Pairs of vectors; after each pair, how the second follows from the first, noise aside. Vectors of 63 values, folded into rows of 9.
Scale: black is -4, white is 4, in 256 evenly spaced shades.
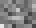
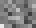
copied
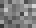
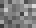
copied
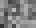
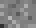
partly zeroed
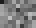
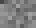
shrunk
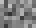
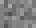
shrunk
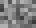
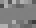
partly zeroed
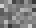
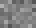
shrunk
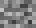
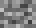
copied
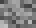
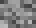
copied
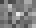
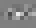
partly zeroed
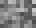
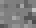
partly zeroed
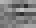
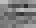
copied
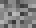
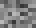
copied
